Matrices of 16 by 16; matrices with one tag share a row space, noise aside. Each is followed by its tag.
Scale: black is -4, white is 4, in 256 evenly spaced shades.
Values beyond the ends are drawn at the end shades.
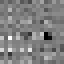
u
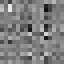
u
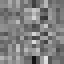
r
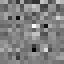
r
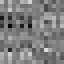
u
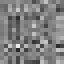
r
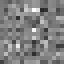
r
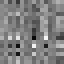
r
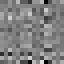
u
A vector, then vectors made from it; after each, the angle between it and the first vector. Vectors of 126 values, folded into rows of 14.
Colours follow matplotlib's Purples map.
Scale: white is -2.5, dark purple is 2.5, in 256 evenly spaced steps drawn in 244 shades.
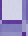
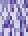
orthogonal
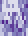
partly aligned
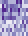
partly opposed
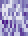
partly aligned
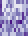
partly aligned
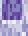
nearly opposite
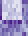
nearly parallel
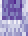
nearly opposite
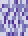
orthogonal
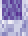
nearly opposite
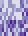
partly aligned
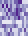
partly opposed
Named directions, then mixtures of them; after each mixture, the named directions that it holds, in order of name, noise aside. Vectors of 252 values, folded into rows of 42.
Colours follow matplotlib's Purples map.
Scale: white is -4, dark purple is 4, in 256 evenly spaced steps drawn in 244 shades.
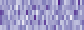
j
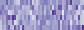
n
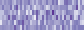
j, n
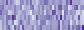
n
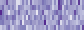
j, n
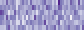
j, n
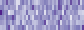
j, n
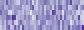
n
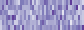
n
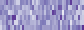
n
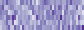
n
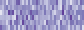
j, n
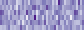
j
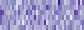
j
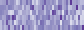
n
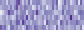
j, n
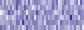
j, n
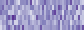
n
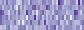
j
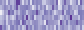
j, n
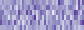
j, n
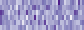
j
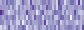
j, n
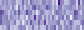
j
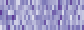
j, n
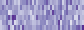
n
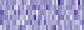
j
